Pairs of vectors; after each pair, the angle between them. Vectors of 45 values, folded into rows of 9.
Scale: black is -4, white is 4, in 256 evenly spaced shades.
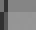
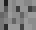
partly aligned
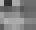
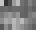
nearly parallel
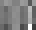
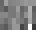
nearly parallel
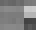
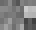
nearly parallel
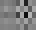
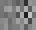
nearly parallel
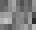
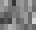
nearly opposite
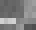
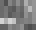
nearly parallel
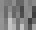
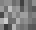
orthogonal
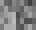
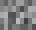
orthogonal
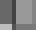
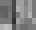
nearly parallel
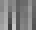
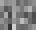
partly aligned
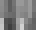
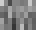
partly aligned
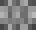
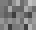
partly opposed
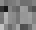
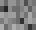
partly aligned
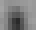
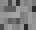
orthogonal
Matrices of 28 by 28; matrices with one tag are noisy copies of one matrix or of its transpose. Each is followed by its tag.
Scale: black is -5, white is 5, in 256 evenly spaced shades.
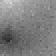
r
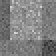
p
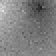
r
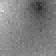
r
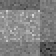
p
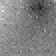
r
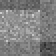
p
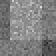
p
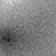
r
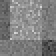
p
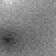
r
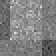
p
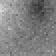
r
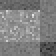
p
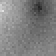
r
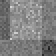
p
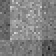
p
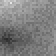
r
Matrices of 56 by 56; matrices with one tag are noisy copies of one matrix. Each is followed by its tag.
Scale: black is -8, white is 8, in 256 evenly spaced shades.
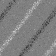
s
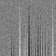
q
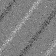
s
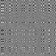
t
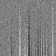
q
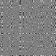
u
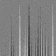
q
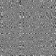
u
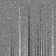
q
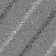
s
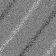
s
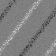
s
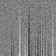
q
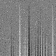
q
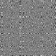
u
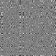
u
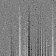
q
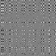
t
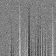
q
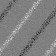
s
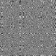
u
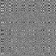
t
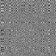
t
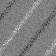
s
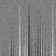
q
